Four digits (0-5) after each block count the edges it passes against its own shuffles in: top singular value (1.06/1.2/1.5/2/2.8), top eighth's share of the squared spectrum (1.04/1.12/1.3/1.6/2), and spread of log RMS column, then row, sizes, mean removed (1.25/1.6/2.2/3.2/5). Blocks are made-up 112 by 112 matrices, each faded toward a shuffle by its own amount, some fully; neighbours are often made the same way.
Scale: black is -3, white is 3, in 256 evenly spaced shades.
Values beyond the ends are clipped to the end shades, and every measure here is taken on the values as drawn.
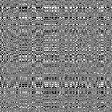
5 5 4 4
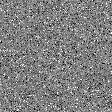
2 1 0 0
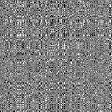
5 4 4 3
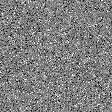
1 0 0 0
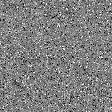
3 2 0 0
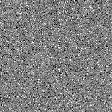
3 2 1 1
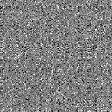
4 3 2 2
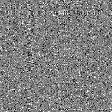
4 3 1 1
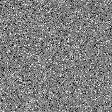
2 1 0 1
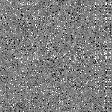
4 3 2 1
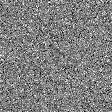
0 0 0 0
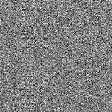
4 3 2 1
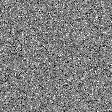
0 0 0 0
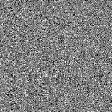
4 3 1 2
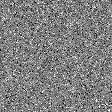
2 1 0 0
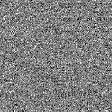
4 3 2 2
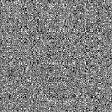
4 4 2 2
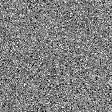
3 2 0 0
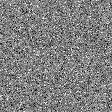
0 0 0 0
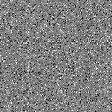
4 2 1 1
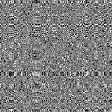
5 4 3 3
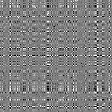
5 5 4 4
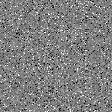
3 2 0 1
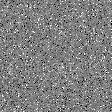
3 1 0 0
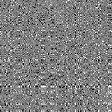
5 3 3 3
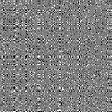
5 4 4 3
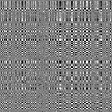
5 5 5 5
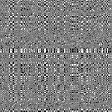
5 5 4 4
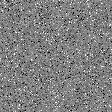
0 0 0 0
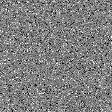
1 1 0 3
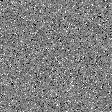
0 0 0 0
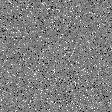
0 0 0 0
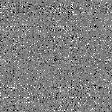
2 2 2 3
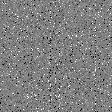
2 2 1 0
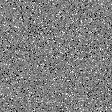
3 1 0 0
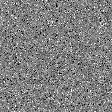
1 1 1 0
